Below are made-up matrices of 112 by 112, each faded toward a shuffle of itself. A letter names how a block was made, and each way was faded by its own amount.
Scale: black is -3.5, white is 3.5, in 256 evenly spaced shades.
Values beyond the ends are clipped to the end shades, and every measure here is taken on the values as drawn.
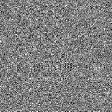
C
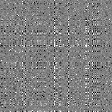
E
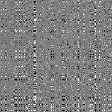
E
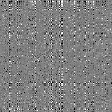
E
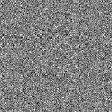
C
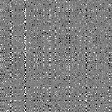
E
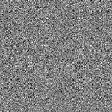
C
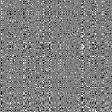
E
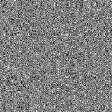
C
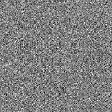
C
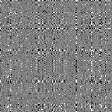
E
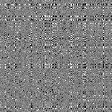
E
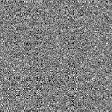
C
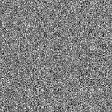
C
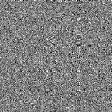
C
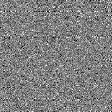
C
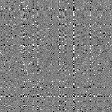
E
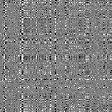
E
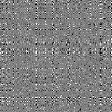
E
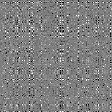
E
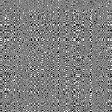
E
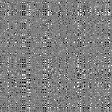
E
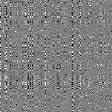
E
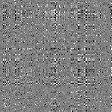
E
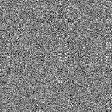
C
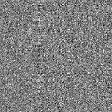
C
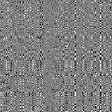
E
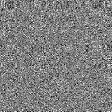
C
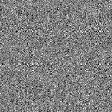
C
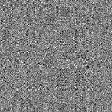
C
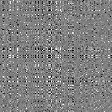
E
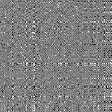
E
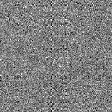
C
